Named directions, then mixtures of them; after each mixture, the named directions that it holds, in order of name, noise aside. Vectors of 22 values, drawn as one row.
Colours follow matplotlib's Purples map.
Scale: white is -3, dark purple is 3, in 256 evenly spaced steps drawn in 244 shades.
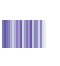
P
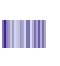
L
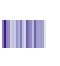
L, P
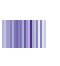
L, P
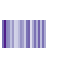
L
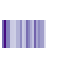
L, P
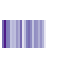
L, P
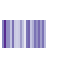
L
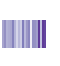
L, P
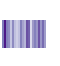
L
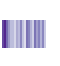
L, P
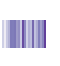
L, P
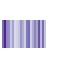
L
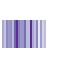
L, P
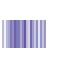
L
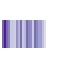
L, P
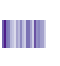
L, P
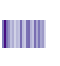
L, P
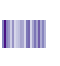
L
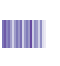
P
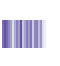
P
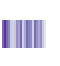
L, P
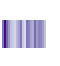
L, P
